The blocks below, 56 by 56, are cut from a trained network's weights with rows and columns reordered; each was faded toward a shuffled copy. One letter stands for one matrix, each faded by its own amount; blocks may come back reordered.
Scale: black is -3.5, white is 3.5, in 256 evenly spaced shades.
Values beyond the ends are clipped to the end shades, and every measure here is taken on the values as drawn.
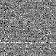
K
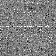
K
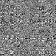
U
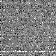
K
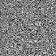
U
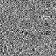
U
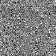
K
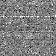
K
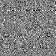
U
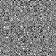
U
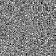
U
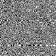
U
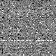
K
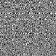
U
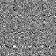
U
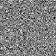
U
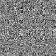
U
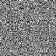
U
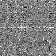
K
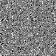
K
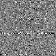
U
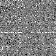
K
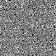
K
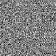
U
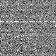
K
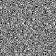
U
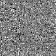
K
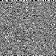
U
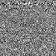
U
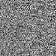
U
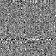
U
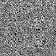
K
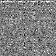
K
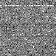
K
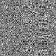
U
